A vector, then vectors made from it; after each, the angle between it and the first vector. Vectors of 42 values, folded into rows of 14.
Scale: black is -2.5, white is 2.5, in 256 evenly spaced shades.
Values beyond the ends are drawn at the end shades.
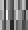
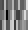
nearly opposite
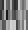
partly opposed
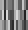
nearly parallel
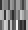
orthogonal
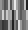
partly aligned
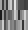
orthogonal
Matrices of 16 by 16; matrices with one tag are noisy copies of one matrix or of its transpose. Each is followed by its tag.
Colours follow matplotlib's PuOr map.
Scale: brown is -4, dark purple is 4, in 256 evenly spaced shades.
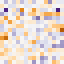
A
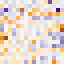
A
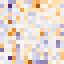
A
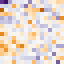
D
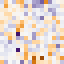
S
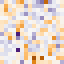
S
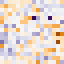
S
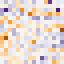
A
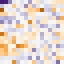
D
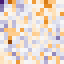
D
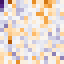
D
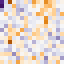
D
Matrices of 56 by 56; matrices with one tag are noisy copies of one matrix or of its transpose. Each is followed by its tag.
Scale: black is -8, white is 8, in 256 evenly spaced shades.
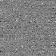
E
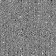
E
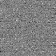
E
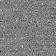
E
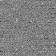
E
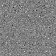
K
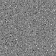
K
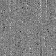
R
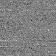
R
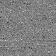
R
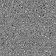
K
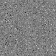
K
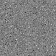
K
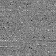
R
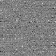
E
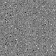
K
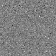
K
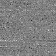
R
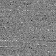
R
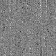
R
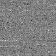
R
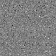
K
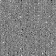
E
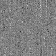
R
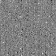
E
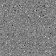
K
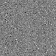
K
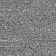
R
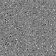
K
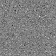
K
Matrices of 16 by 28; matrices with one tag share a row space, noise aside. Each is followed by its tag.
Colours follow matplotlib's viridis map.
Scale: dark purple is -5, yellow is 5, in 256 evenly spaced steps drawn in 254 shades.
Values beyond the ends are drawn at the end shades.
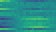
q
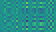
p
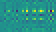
p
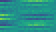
q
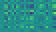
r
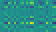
r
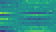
q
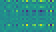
p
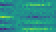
q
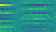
q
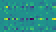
r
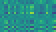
r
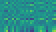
r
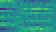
q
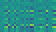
r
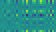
p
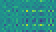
p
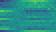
q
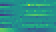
q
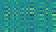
r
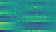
q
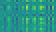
p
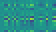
r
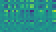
r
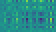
p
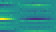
q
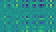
p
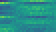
q
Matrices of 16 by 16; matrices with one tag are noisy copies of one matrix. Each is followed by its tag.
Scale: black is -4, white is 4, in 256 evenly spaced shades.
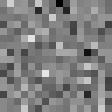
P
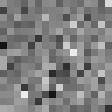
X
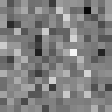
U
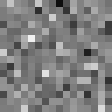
P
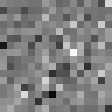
X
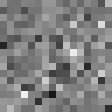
X
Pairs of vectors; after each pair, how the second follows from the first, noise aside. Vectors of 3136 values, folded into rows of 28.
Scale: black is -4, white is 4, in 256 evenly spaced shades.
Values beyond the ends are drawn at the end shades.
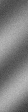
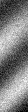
scaled up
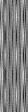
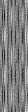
reversed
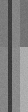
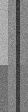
reversed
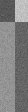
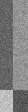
reversed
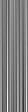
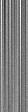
reversed
